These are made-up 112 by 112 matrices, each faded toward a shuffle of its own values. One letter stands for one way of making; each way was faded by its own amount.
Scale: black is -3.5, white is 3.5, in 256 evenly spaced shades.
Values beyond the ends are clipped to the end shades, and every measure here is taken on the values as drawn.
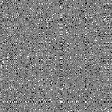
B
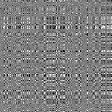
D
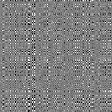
D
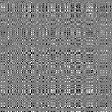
D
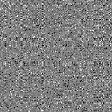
B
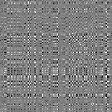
D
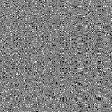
B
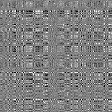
D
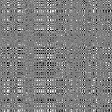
D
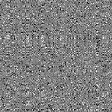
B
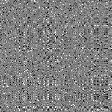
B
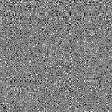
B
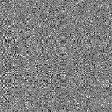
B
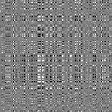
D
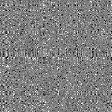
B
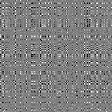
D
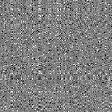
B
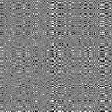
D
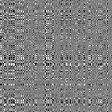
D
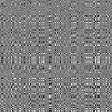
D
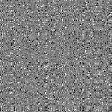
B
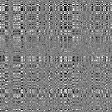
D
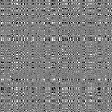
D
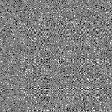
B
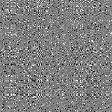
B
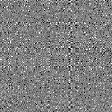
B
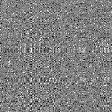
B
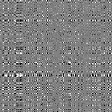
D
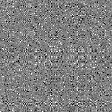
B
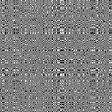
D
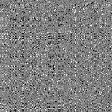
B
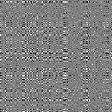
D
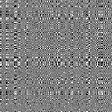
D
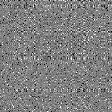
B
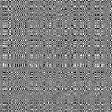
D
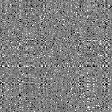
B
